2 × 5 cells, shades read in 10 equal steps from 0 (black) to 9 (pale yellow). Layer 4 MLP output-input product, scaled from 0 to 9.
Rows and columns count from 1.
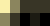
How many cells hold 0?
2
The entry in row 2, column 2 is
2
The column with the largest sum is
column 1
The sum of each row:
20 8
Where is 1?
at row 2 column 4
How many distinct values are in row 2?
4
